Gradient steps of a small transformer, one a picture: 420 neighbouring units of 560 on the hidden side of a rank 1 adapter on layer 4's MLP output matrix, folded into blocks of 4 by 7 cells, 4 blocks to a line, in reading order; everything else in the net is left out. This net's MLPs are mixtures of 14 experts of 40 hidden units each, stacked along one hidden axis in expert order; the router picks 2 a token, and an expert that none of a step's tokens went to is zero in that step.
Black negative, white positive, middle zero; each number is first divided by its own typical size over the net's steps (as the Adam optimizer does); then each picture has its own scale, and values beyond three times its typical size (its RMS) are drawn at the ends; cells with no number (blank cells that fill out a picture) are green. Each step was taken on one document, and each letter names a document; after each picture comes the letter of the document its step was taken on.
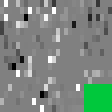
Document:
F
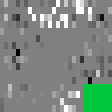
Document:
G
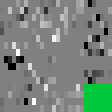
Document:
F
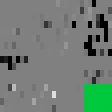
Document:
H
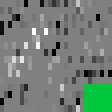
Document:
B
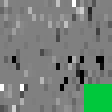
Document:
G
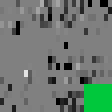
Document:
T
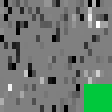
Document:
G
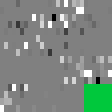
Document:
H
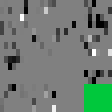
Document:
H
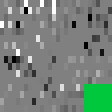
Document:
F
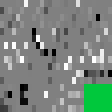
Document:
B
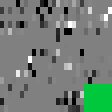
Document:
T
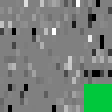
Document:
B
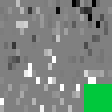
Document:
G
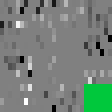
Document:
F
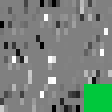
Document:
B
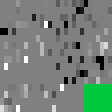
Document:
H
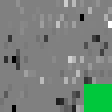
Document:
G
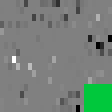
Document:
F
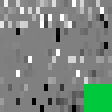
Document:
T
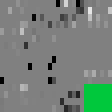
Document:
B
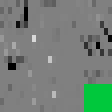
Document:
F
